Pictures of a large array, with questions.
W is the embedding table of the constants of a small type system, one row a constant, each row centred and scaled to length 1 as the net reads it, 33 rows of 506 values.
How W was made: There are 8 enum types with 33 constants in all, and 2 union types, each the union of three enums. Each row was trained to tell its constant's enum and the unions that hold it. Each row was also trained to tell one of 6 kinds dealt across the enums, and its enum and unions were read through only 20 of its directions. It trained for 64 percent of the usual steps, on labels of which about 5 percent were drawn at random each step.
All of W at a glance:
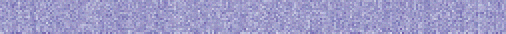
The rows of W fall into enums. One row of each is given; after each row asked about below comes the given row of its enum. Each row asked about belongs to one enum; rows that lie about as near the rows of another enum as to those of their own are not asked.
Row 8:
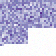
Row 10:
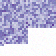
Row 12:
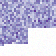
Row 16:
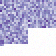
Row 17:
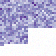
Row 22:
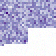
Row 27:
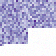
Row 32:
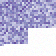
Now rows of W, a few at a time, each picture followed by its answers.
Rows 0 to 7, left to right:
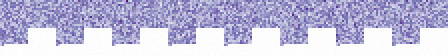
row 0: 10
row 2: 16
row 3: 12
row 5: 12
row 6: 10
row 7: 17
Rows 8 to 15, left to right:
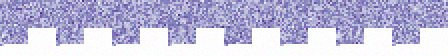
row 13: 12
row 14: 16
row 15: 8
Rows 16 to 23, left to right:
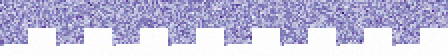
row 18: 22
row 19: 17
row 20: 27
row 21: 10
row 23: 32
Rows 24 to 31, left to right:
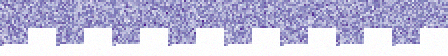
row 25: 32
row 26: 22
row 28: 17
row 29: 17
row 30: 27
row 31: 8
